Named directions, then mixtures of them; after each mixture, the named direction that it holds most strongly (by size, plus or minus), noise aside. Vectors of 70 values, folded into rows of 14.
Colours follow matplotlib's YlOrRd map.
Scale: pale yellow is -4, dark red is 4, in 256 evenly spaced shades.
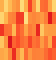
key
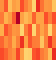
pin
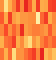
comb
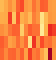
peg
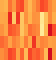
peg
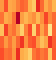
pin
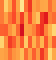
peg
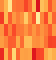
comb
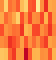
pin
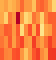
pin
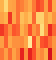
peg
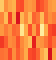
peg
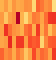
pin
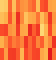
key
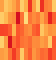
key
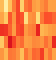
key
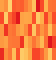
pin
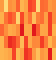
pin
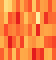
comb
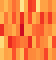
key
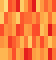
pin
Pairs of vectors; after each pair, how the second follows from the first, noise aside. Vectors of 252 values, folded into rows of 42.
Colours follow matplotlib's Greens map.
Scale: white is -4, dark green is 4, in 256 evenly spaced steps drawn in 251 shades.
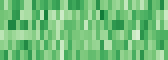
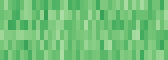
shrunk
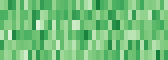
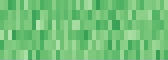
shrunk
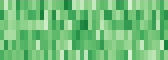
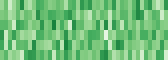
shuffled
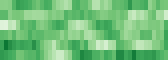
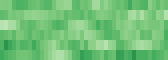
shrunk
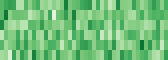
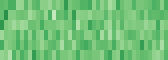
shrunk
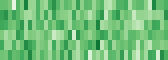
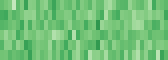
shrunk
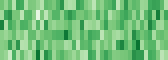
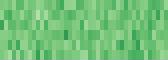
shrunk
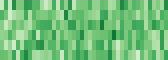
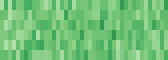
shrunk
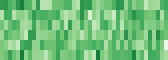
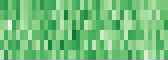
shuffled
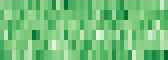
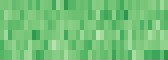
shrunk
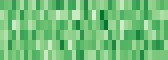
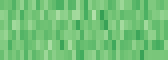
shrunk
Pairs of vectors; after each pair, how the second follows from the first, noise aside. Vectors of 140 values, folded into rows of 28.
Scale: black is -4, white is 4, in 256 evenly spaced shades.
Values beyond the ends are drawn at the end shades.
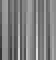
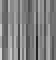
negated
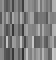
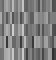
negated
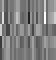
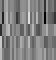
negated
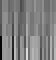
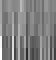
negated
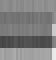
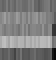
negated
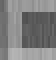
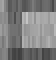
negated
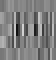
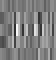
negated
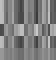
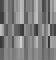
negated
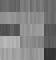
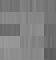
shrunk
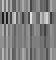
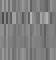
shrunk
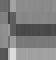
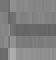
shrunk
